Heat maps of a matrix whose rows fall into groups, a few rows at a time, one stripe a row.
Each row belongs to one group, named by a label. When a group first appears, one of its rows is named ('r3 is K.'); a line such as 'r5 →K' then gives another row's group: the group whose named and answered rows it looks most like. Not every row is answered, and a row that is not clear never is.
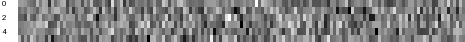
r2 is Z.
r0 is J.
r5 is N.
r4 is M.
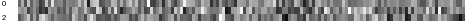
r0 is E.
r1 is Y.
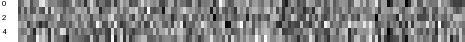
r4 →J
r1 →E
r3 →Y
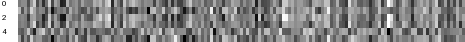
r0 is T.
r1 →N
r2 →T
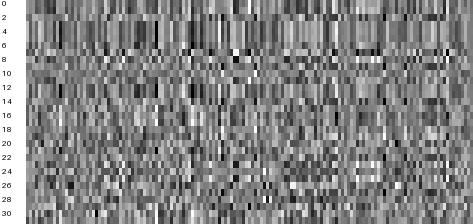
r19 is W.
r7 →Z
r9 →M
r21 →N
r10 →W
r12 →N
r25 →Y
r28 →J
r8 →Y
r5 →N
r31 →E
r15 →E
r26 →T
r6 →N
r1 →Y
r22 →M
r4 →N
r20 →J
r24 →J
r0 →Y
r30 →E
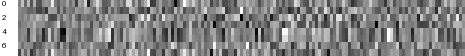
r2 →Z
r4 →T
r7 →E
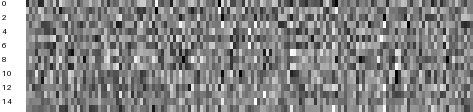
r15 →W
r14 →W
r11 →J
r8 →E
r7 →T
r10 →J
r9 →T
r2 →M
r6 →Y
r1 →N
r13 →J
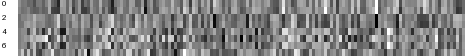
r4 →T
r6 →T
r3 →M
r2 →M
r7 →E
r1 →W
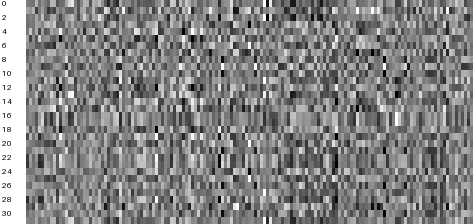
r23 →E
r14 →E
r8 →M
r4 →E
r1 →Y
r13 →J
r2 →J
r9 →W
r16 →T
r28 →E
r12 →N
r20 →Y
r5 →N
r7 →Z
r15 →Z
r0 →J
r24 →Z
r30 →M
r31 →J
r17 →T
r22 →E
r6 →Y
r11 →J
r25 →Y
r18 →N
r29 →Z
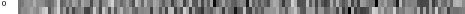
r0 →M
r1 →Z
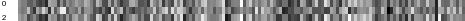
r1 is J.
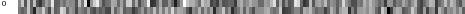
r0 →E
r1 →J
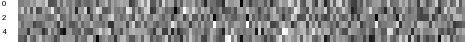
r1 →E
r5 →Z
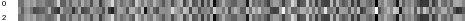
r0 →M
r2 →M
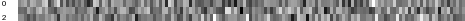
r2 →W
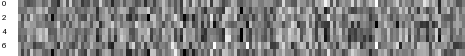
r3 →M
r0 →W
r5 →Z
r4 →Z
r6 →W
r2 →N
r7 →N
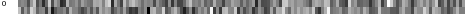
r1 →N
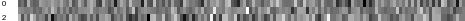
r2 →N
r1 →W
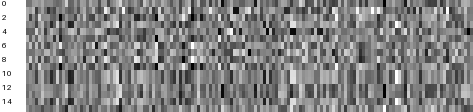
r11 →T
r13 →M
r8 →E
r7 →Z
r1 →Y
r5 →N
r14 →T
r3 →T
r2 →N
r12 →M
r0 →M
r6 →E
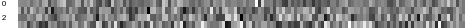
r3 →Y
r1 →N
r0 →J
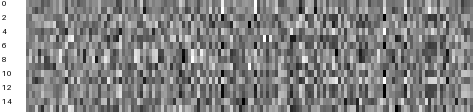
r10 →M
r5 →J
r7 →E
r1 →W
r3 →Z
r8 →E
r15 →J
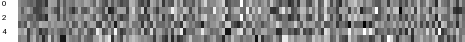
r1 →W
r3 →Z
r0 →Y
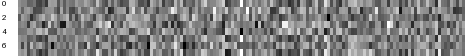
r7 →Y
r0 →Y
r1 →W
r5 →Y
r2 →E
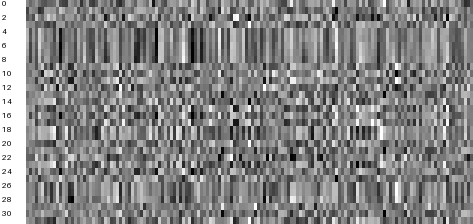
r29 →W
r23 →Z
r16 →N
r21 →M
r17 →Y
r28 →T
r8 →N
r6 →N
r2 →Z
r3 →Y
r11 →T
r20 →Y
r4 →N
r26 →T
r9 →T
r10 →J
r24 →N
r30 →M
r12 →J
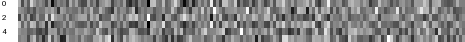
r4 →Y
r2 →E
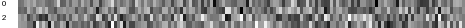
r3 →J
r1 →Z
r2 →Y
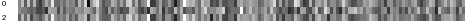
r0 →E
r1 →Y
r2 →E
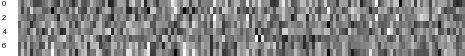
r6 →E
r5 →J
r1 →N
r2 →W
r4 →T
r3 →E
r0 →W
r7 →E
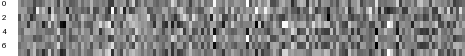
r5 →W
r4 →M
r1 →J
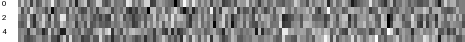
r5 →W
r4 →T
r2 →J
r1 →N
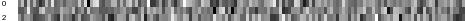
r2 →W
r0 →E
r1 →J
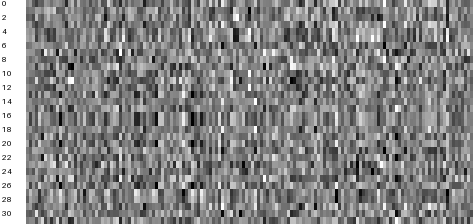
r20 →N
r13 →N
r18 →W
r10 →Y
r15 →T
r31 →T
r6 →M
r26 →N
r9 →T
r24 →Z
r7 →J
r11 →J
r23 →Z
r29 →W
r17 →N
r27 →E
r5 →Y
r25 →J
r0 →W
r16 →N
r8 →W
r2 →Z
